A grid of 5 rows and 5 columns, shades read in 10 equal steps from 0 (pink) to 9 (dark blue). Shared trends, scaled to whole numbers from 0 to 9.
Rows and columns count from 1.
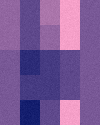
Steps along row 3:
up down down down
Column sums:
23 36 27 12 25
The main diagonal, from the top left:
4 6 7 6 5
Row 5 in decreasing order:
9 6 5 5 0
